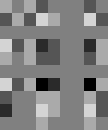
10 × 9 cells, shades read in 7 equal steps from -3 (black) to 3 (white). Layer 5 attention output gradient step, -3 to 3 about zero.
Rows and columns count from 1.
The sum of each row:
0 3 0 -2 0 0 -5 1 2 2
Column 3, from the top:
1 -1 0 1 1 0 1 0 0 0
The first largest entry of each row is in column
1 4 1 1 1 1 1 4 4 4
